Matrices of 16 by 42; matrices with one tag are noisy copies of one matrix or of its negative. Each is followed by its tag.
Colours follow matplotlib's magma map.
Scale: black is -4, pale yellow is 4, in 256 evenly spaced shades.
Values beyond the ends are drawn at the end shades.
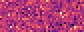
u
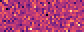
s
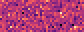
u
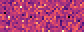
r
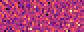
s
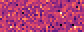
u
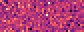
s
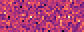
r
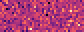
s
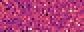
s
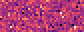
u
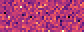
r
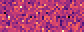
r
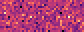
r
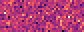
r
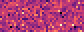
u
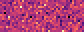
r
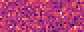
u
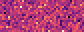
r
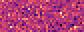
u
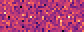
r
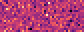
s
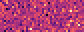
s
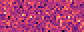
r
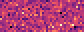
u
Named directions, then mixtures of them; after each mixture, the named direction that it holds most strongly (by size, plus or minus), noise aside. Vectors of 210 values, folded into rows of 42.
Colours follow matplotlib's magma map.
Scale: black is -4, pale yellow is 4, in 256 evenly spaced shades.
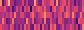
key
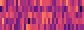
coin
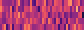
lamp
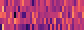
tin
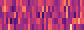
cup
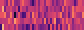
tin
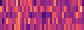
coin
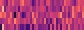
tin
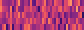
lamp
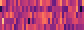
coin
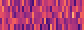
key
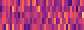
lamp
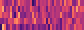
tin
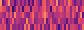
key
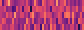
key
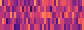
key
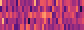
coin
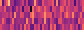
key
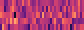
cup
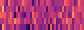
tin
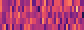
lamp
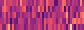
cup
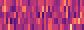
cup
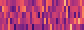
cup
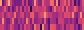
key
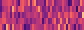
lamp
